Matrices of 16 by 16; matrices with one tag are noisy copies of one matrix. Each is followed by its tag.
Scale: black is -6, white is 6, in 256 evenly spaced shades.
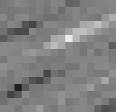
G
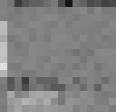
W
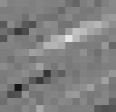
G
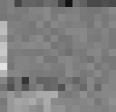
W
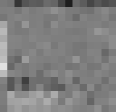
W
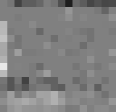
W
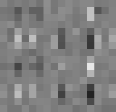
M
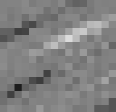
G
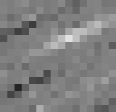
G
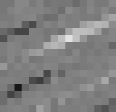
G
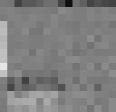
W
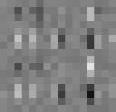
M
